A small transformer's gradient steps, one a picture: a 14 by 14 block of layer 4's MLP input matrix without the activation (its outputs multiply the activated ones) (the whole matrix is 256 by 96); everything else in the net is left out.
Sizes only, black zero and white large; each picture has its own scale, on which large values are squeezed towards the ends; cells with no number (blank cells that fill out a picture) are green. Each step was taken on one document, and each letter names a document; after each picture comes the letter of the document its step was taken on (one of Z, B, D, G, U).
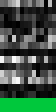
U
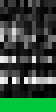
U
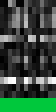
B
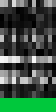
U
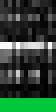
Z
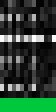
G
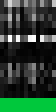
G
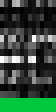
U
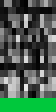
B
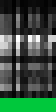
Z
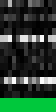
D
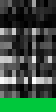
U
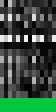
G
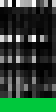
G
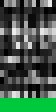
B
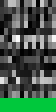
B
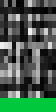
Z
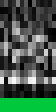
U
